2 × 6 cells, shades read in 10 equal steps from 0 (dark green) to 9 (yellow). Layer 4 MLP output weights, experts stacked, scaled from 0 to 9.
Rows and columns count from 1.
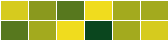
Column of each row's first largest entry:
4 3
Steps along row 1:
down down up down same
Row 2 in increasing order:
0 3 6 6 8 9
